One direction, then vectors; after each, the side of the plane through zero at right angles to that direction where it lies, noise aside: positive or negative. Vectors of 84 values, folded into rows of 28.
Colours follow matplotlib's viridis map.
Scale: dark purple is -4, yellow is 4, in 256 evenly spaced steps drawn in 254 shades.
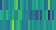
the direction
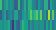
negative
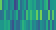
negative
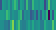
positive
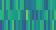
positive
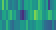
negative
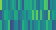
negative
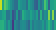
negative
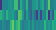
positive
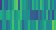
positive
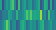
negative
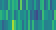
positive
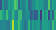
positive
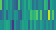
negative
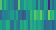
negative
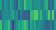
negative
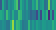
positive
